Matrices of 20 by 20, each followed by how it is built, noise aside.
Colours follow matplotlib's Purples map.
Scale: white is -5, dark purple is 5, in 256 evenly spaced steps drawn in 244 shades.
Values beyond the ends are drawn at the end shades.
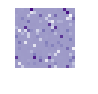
sparse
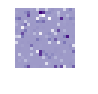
sparse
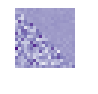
lower triangular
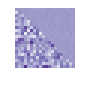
lower triangular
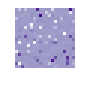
sparse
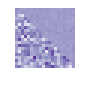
lower triangular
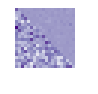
lower triangular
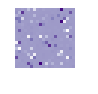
sparse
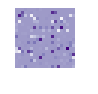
sparse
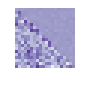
lower triangular
